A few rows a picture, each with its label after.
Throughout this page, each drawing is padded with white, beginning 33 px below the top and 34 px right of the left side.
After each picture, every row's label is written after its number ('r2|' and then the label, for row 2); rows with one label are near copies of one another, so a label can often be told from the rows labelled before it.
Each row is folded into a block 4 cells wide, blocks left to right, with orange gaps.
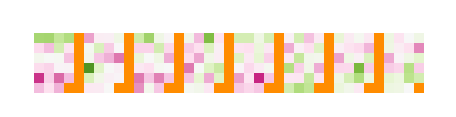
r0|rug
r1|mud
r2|rug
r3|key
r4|rug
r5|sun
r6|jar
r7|jar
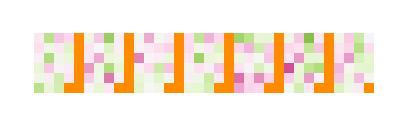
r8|sun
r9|key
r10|jar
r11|sun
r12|rug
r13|key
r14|key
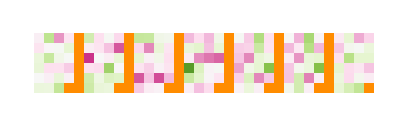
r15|sun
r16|jar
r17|rug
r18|mud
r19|key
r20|key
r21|sun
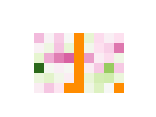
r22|mud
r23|jar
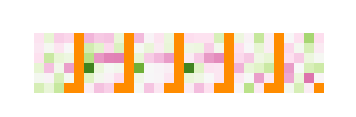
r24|sun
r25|mud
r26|mud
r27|mud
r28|key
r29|key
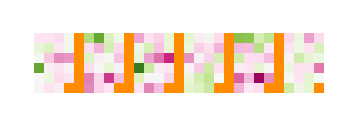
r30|mud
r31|rug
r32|mud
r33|jar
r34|rug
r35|sun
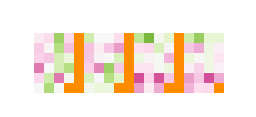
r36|key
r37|jar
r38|rug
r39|rug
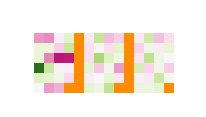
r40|mud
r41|sun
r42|sun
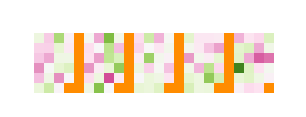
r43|key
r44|key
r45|sun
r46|jar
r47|mud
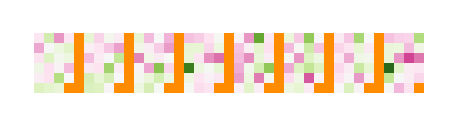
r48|sun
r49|jar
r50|jar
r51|mud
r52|key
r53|key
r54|key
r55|mud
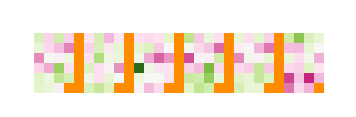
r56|jar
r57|sun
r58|mud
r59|jar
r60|jar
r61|rug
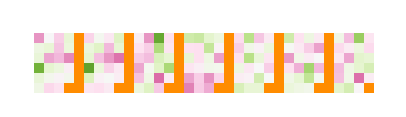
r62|mud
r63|mud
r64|key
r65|rug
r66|sun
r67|jar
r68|key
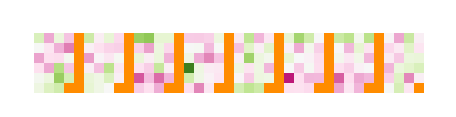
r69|jar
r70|jar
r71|rug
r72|mud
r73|sun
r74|rug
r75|rug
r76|key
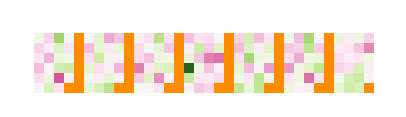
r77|key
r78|sun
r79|key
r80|mud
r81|sun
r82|key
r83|jar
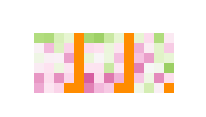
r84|rug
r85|rug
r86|key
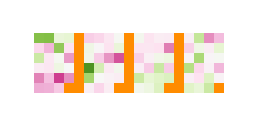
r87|rug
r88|mud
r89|jar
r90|sun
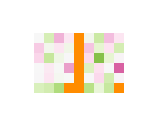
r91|sun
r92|sun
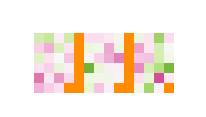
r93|rug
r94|mud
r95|key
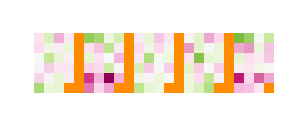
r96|sun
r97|rug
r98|sun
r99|sun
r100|rug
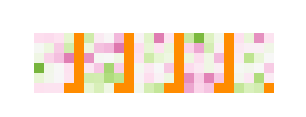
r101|mud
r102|jar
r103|sun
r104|rug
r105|sun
